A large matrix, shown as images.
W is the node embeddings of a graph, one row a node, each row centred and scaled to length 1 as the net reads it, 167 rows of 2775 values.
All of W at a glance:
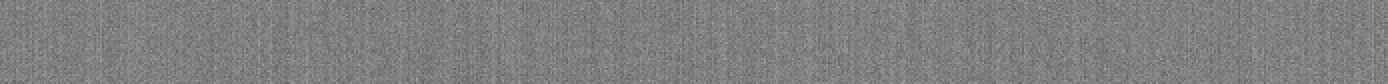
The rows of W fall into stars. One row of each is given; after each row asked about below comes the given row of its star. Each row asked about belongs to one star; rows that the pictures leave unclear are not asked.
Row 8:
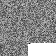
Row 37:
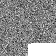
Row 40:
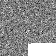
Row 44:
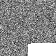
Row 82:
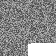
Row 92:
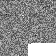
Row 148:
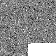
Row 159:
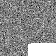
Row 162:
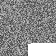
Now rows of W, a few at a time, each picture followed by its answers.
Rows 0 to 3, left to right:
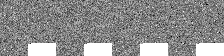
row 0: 162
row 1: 92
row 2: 162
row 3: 92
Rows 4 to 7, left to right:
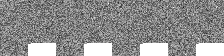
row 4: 8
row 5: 37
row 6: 159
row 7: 40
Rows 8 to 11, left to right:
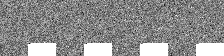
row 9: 162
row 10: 37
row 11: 82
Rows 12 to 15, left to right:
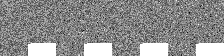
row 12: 8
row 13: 40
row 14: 159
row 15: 82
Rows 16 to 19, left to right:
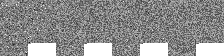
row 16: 148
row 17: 44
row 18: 162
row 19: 148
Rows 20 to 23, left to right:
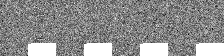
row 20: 37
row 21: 82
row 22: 162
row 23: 159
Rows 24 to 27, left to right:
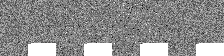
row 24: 40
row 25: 37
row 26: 8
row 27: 159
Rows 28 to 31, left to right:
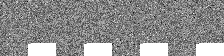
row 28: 37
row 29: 82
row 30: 82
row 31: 162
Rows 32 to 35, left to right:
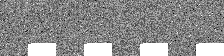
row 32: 40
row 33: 40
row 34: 8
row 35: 8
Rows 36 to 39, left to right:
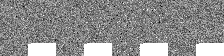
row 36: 162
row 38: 92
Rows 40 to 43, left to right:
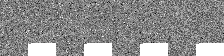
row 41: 148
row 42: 159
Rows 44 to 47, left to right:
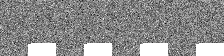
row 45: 162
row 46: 37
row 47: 162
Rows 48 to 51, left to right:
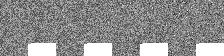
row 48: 37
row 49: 92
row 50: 82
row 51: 82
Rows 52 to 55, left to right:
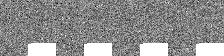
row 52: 37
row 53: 148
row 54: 44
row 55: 37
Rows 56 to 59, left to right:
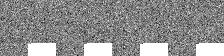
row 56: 162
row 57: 159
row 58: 162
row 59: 44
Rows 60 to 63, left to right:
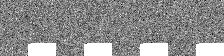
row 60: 37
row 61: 37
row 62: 159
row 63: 162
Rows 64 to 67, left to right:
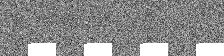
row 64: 44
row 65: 44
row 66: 37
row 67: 82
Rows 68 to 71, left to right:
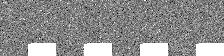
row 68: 8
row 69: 92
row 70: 8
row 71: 82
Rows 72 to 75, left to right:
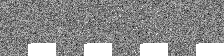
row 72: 40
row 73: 44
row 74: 159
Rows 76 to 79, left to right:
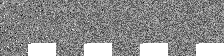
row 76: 148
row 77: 37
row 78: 159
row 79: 8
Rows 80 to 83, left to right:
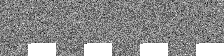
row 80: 162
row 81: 148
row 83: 40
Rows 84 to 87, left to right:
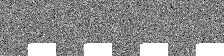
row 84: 159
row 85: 92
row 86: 44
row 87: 92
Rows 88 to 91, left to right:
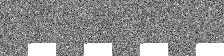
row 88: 37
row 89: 162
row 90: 92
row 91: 159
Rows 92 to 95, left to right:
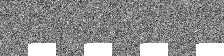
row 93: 159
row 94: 37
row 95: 148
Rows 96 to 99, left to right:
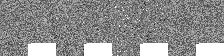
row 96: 8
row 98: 92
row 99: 44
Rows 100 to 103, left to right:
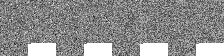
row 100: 44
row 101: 44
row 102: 44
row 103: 148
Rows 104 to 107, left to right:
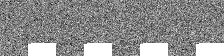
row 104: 82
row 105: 44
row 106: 8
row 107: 44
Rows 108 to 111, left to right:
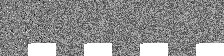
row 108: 40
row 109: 82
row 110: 44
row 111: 159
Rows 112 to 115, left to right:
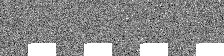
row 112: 44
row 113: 40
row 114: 92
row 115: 37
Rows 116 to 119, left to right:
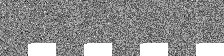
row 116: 37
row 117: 92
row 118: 37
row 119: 37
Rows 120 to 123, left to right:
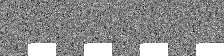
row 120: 40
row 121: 40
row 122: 162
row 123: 40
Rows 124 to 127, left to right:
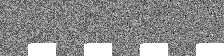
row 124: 159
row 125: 92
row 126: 162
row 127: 159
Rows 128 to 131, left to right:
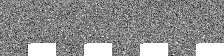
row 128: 148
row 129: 148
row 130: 92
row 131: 82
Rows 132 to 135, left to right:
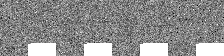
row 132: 37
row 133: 44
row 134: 44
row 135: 8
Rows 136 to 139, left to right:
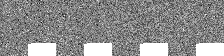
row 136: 40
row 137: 82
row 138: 92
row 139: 82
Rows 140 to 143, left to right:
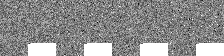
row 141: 40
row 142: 40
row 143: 8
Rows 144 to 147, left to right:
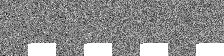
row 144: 82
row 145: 37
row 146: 40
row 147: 44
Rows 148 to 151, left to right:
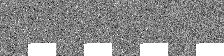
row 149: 82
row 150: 148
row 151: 162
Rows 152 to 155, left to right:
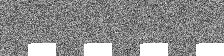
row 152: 44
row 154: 44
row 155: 40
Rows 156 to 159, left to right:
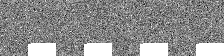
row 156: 148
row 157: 148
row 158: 162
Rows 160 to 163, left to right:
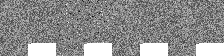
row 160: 162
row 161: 159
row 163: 37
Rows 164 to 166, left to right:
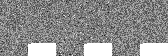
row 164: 44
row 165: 82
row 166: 82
